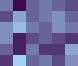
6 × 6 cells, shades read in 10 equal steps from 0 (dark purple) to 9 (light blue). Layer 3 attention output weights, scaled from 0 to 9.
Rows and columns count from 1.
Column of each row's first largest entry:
1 2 2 1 6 2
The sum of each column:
26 26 25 25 24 27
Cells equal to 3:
5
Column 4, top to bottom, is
5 5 4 4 2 5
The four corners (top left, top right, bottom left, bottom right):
5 3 2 6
